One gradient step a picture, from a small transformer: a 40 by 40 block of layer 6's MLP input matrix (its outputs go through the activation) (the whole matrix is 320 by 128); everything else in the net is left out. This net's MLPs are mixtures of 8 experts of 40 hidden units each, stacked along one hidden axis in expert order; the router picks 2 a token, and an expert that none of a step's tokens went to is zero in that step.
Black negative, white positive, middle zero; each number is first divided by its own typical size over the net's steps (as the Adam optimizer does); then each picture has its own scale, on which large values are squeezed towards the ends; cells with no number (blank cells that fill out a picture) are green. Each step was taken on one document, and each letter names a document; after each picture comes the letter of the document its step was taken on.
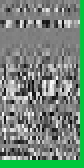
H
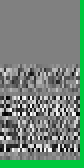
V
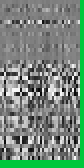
H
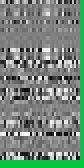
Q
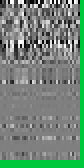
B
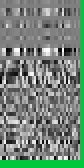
Q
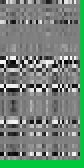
Q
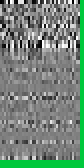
B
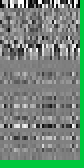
B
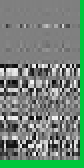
V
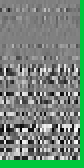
H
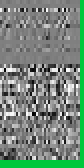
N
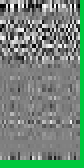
B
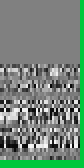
V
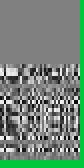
V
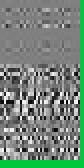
N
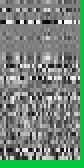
H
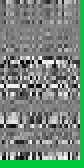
Q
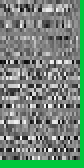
N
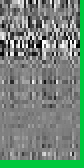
B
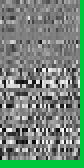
H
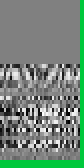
V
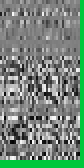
Q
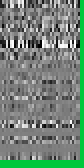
B
